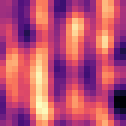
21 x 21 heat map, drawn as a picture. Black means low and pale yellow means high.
Stripes: upright, repeating 4 times. Slope: none. Lone odd cells: none.
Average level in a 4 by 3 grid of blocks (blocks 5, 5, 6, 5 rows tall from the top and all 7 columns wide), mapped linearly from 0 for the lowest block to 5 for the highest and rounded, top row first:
0 2 3 | 2 3 2 | 5 1 0 | 2 4 1
